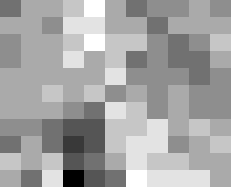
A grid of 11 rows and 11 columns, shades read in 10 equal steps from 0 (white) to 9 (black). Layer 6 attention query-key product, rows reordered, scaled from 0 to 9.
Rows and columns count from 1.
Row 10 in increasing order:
1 2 2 2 2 3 3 3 3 5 6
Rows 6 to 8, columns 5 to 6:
2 4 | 5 1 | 6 2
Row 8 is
4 4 5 6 6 2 2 1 3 2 3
